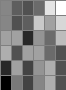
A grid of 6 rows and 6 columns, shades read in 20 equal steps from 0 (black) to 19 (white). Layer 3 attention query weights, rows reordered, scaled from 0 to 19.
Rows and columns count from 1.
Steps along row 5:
up down up up down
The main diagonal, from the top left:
10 6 3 12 13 6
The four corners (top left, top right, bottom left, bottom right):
10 19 0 6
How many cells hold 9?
1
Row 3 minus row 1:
2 5 -3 3 -9 -5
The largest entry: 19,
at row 1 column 6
